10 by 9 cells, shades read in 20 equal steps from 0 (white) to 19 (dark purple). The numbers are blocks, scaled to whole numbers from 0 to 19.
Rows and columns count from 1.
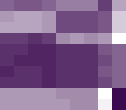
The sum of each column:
123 123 125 127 128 128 129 104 101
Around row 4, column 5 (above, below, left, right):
14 16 15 8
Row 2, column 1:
8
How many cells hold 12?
6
